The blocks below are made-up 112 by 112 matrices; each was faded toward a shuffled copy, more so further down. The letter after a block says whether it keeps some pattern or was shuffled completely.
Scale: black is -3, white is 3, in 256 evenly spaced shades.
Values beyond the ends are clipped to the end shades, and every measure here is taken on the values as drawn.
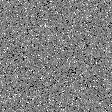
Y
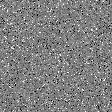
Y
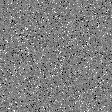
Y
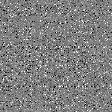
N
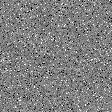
Y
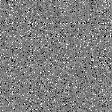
N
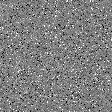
Y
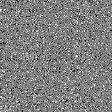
N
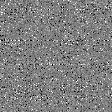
N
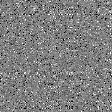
N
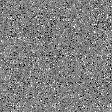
N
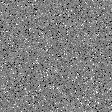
Y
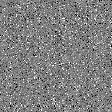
N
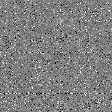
N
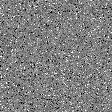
Y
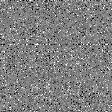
N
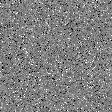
Y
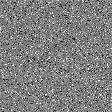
Y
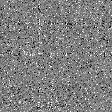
N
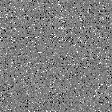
N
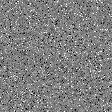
Y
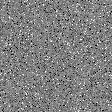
Y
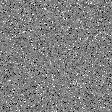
Y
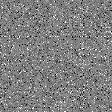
N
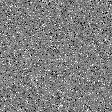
Y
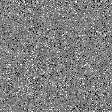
N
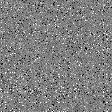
N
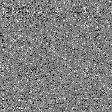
N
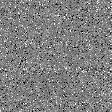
N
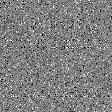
N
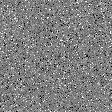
Y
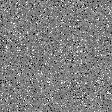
N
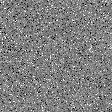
Y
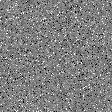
Y
